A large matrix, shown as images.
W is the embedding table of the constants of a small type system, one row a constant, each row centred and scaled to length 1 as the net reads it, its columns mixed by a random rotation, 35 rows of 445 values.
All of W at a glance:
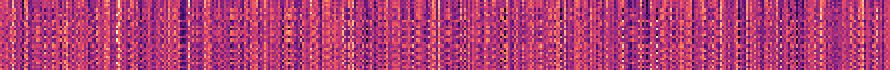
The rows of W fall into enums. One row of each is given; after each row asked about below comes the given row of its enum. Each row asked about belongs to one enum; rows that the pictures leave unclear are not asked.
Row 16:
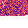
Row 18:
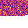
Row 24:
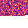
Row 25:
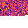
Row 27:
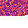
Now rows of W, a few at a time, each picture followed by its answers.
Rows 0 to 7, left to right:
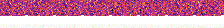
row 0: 24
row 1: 27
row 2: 24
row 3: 27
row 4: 25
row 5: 25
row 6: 24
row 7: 16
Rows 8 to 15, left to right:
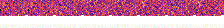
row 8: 25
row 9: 25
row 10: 18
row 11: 27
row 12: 27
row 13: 16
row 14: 18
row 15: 16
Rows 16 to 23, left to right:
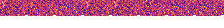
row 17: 25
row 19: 16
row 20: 16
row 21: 27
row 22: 18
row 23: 18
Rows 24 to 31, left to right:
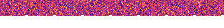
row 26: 18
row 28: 24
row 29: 25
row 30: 18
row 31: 16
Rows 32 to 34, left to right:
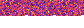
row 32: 27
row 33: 18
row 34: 27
